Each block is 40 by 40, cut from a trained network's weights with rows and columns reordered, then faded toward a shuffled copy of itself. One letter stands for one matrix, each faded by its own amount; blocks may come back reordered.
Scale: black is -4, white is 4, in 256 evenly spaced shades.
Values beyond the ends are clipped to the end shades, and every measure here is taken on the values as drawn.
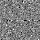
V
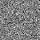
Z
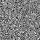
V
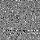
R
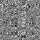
R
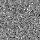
V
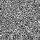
Z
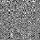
R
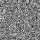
V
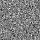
V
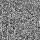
Z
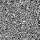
Z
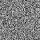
Z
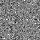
V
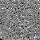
R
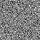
V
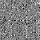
R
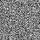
Z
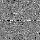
R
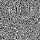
R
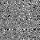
R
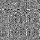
R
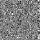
R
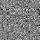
R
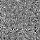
R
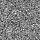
V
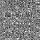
R
